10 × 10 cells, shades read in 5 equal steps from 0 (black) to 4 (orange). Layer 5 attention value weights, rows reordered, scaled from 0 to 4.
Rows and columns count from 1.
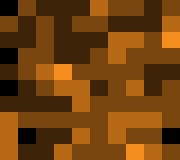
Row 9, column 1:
3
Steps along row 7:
same same same up down same same same same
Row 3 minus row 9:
-2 1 1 0 -2 -1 0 1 0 4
